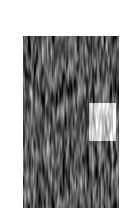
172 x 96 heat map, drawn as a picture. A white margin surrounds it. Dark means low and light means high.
Histogram: skewed, a long tail of high values. Odd patch: higher, in the middle right. Ninth with the highest average: middle right.
